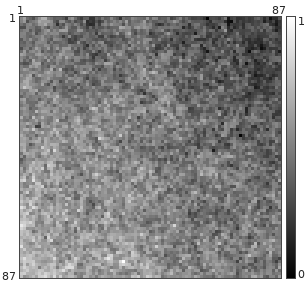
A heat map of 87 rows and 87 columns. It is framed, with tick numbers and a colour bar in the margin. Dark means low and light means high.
The top right is the ninth with the lowest average. The ninth with the highest average is the bottom left. Neither half mirrors the other. Values rise toward the bottom left.
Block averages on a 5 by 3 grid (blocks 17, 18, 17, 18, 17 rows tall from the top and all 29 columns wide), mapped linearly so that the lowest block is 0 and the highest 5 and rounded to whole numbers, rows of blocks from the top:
220
331
432
432
543
